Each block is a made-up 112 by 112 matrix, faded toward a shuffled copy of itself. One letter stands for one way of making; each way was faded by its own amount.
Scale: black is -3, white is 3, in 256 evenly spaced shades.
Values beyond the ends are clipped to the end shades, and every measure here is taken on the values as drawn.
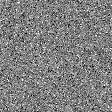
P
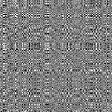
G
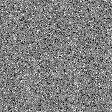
P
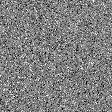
P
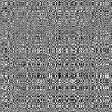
G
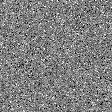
P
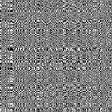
G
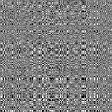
G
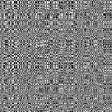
G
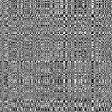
G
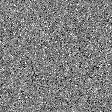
P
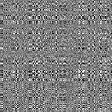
G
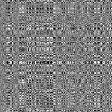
G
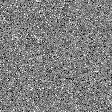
P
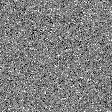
P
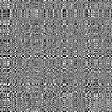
G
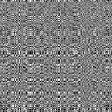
G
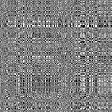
G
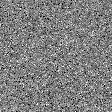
P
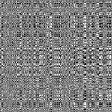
G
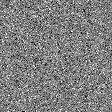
P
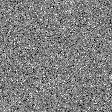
P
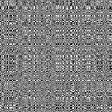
G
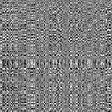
G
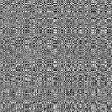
G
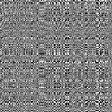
G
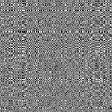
G
